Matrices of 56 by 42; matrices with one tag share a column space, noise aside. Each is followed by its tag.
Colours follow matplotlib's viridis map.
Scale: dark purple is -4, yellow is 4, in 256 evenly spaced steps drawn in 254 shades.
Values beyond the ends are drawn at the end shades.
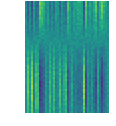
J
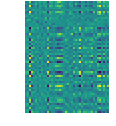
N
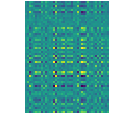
N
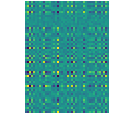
N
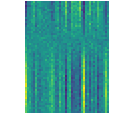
J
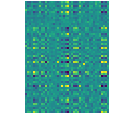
N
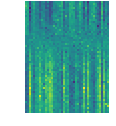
J
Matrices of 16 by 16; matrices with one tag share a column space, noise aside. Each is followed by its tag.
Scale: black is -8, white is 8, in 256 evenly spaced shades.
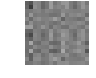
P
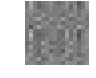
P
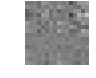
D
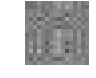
P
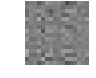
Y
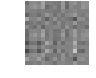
P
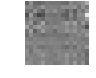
D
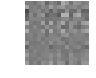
D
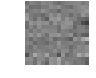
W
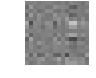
W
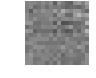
D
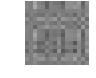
P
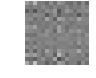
Y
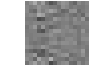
Y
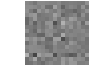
W
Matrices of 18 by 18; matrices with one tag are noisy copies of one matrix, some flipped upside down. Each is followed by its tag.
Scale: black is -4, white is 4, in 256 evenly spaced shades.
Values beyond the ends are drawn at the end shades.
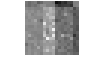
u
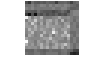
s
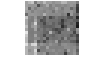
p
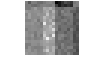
u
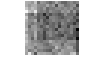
p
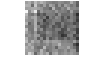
p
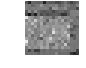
s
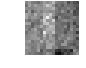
u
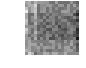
p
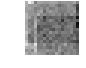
p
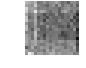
p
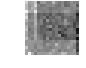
p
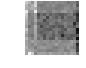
p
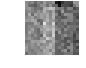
u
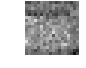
s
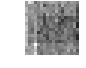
p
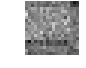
s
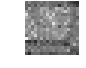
s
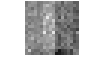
u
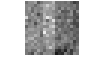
u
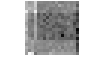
p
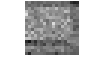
s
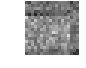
s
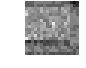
s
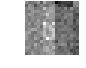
u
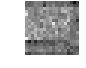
s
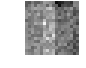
u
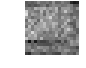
s
